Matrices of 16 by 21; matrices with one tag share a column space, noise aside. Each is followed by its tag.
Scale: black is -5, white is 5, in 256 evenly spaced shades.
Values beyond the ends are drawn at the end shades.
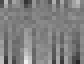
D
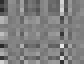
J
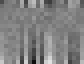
D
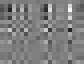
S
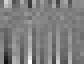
D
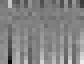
D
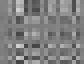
J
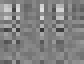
S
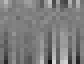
D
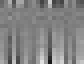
D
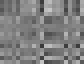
J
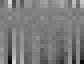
D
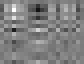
S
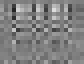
S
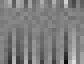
D
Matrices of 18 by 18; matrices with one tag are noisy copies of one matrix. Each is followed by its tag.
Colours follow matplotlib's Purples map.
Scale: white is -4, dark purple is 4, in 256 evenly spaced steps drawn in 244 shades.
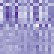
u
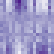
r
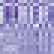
u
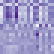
u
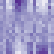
r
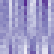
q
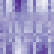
r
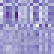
u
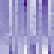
q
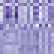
u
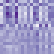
u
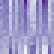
q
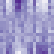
r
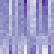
q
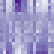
r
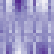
r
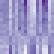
q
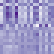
u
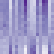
q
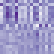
u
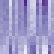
q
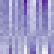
q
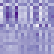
u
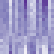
q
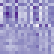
u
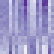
q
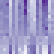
q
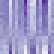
q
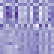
u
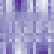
r
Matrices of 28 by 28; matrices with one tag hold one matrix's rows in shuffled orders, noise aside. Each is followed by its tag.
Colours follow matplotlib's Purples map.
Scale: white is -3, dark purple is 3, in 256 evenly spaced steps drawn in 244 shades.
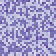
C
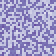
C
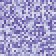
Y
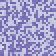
C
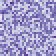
Y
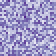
C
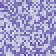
Y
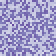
C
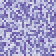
Y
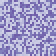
Y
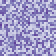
C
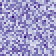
C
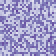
Y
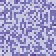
Y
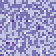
C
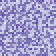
C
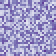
Y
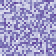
Y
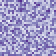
C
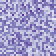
C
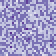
C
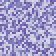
C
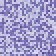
Y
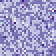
Y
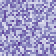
C
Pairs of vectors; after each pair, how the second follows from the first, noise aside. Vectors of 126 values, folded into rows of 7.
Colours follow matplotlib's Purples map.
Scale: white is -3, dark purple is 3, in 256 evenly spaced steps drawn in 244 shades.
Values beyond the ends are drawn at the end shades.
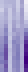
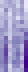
copied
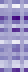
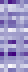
reversed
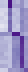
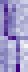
reversed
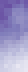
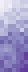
reversed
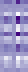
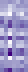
reversed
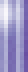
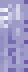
partly zeroed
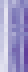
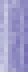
shrunk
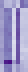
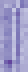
shrunk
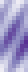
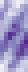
copied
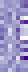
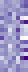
copied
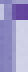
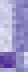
reversed
